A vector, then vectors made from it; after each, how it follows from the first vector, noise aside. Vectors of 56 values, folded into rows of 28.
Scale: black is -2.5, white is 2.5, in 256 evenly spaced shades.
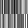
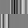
partly zeroed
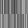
shrunk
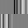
partly zeroed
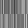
shrunk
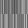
shrunk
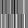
partly zeroed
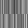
shrunk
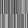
shrunk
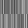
shrunk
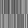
shrunk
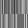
shrunk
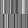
partly zeroed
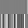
partly zeroed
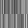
shrunk
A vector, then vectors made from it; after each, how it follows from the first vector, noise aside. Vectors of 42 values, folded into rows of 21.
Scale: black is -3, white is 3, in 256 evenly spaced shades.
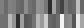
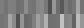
shrunk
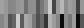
negated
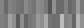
shrunk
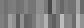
shrunk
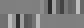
partly zeroed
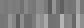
shrunk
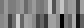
negated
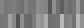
shrunk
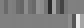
partly zeroed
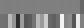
partly zeroed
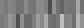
shrunk
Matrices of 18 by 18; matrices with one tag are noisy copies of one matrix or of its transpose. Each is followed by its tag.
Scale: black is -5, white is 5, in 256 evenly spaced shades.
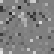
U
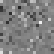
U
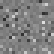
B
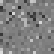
U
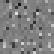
B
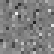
B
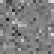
U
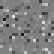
B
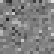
U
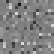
B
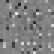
B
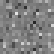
B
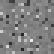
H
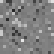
U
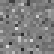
H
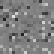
B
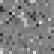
U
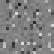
B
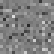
B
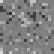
U
